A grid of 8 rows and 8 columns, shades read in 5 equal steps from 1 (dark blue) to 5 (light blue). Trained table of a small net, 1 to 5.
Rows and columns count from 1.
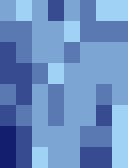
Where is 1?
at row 7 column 1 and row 8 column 1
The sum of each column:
18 22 32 29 32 27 26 35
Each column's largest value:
4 5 5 5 5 4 5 5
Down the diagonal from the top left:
4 3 4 5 4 4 3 5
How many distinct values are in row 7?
5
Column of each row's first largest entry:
2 5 3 4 3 8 8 3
